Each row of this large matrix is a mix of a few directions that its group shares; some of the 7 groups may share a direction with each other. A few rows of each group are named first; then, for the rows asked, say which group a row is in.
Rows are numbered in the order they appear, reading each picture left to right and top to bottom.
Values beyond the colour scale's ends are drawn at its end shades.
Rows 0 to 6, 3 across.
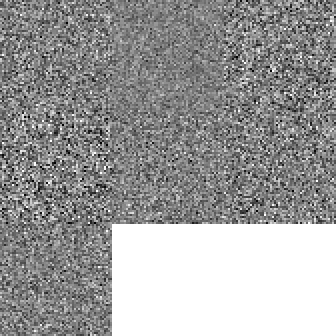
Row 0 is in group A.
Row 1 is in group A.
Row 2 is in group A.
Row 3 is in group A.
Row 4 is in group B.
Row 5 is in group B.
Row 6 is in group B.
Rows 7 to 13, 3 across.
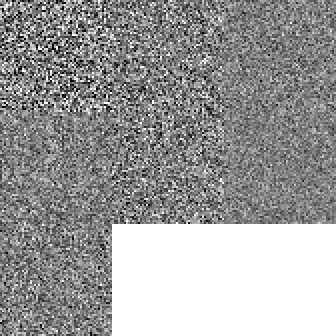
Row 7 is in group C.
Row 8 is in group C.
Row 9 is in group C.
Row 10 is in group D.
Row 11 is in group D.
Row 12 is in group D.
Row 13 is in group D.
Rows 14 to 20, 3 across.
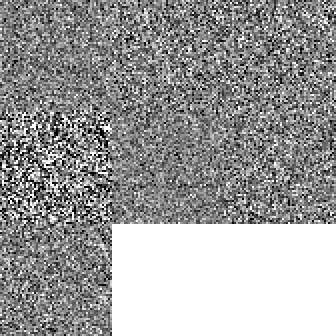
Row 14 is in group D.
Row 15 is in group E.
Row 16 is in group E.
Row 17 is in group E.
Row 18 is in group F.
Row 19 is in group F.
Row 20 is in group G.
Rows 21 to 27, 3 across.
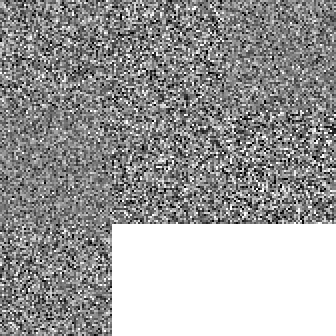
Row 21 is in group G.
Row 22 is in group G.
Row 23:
C
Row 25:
D
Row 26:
D
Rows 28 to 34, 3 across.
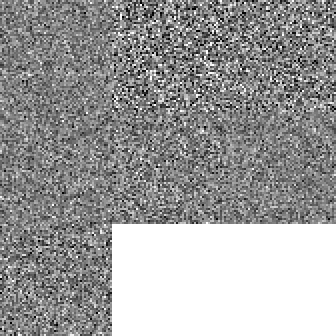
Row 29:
G
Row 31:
G
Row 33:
A
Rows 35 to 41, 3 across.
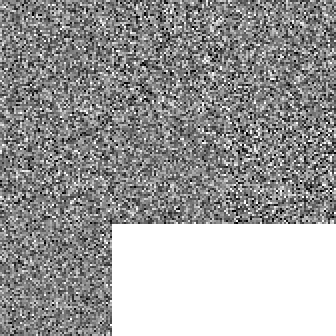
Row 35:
B
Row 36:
D
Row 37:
D
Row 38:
G
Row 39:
D
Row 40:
E
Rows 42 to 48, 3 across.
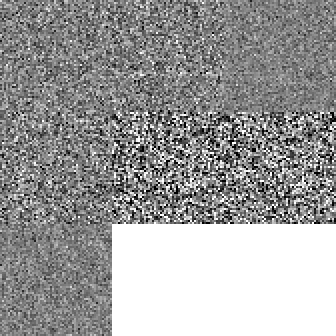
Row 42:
E
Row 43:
F
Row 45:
A
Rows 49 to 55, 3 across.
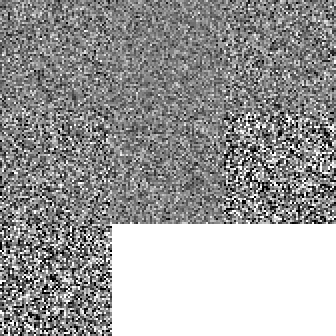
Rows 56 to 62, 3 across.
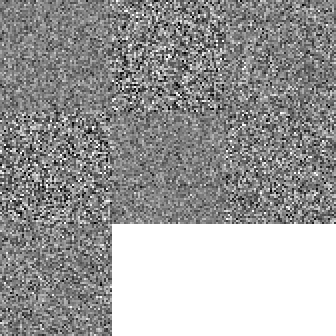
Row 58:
A
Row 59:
B
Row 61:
C
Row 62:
D
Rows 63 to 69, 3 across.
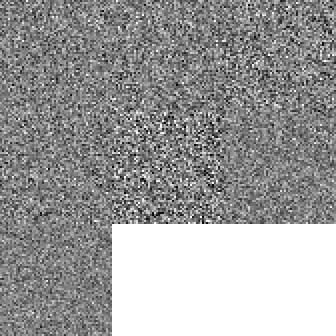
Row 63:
E
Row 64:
D
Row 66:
B
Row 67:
B
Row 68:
D
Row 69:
D
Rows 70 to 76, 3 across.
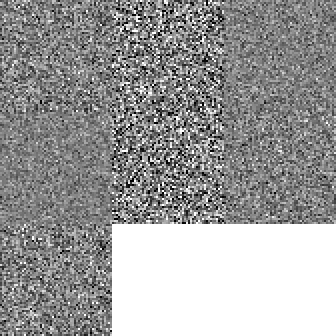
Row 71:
D
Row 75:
G
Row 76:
B
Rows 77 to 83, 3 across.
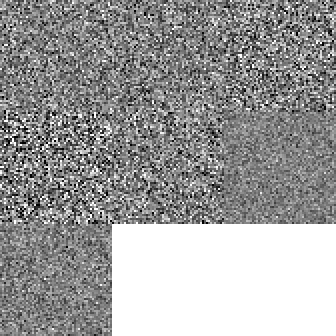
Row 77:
G
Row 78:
B
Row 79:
C
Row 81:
C
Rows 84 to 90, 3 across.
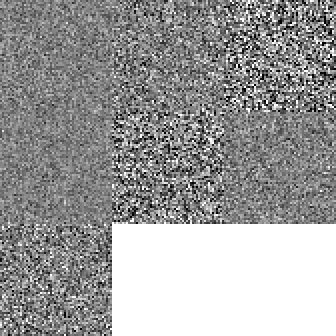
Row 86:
C
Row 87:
F
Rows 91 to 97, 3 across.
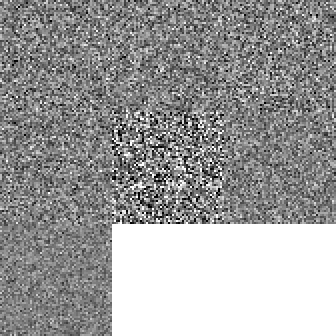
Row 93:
B
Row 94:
D
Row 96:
G
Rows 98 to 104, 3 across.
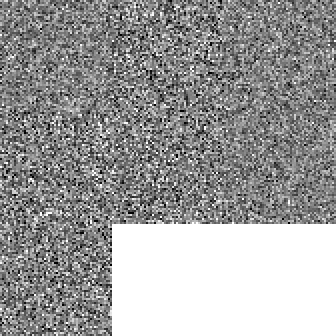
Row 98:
A
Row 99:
G
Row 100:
D
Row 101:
B
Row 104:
G
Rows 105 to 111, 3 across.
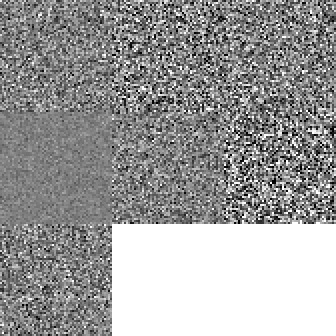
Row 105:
E
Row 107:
D
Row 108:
G
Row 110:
A
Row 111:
F
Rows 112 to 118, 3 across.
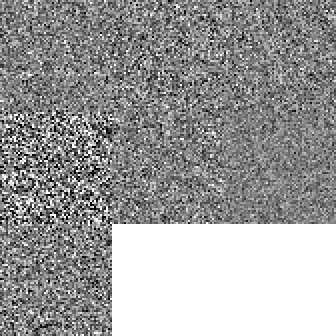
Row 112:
F
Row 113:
C
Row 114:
E
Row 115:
C
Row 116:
D
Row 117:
E
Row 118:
B
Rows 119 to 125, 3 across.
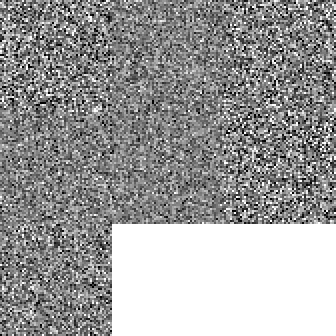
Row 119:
B
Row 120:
A
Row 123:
G
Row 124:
E
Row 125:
C
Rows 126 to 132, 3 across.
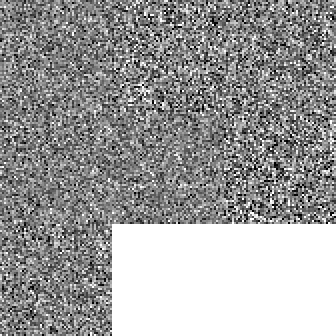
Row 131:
F
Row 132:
C
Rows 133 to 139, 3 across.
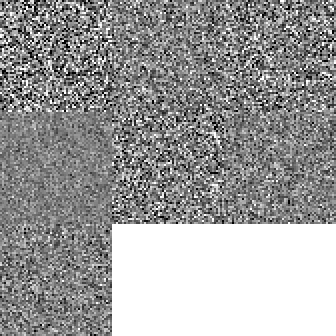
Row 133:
F
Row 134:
A
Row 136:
E
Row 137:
G
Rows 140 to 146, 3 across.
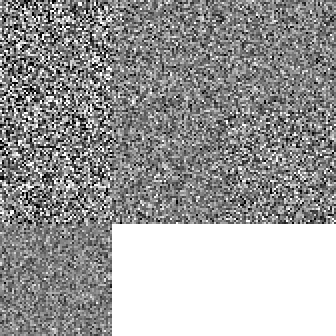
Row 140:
A
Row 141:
D
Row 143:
F
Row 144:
F
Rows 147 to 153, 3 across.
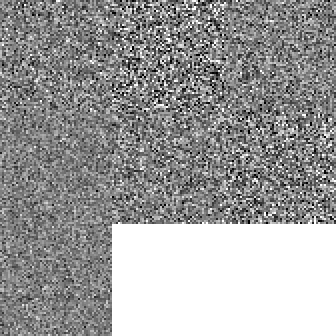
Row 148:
G
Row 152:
C
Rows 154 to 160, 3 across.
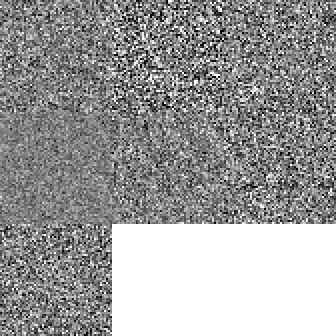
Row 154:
A
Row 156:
B
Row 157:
G
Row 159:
F
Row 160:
C
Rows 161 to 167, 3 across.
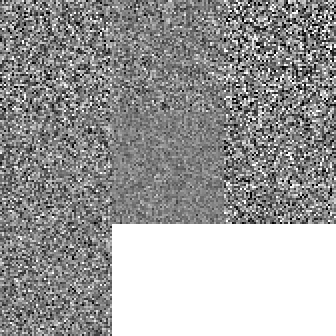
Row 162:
D
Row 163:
E
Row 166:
F
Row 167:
C
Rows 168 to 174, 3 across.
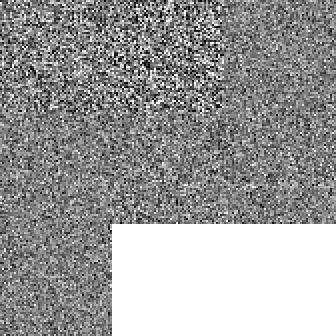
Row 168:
A
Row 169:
B
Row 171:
G
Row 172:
F
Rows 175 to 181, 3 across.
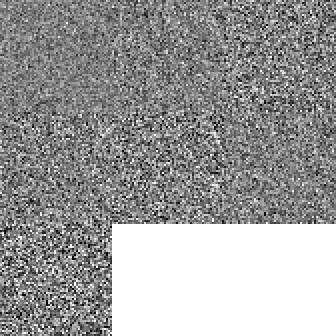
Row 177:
A
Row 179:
G
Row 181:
C
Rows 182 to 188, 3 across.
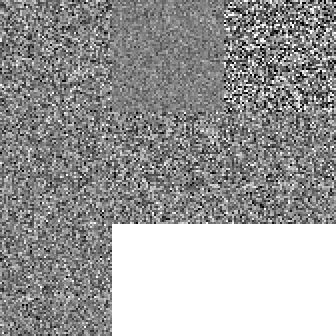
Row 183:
E
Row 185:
E
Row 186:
A
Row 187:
F
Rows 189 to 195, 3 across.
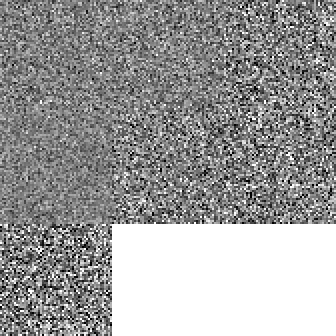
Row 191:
C
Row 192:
B
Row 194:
F
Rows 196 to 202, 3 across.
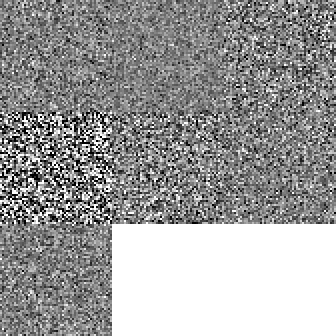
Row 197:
E
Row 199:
B
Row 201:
E
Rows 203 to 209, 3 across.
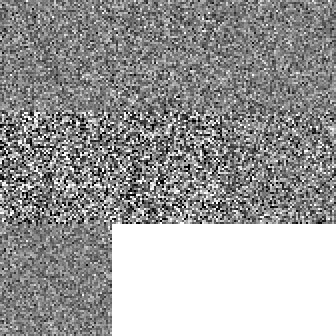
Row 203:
E
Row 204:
D
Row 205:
F
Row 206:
F
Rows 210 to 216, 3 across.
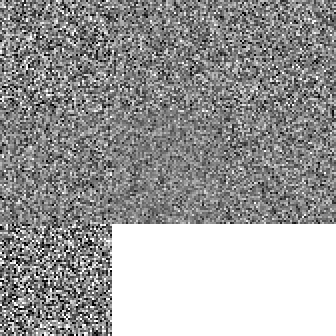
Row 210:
B
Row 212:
C
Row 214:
A
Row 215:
G
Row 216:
A
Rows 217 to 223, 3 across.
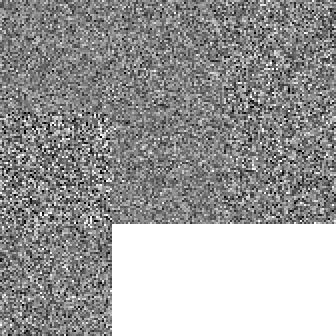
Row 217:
D
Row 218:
G
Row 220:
C
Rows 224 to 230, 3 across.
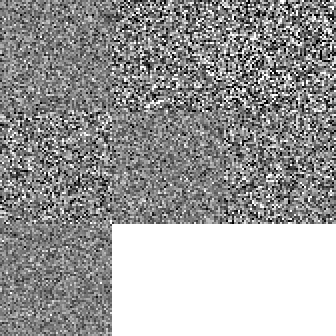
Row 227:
G
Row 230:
D
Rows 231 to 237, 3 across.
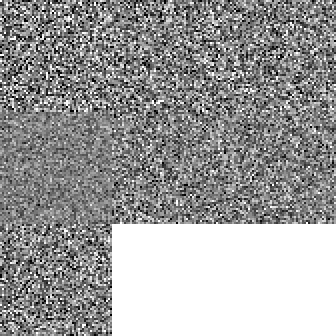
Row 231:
C
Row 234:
D
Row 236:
D
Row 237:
C
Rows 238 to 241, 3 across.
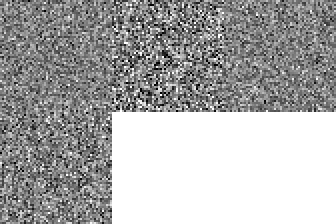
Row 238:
C
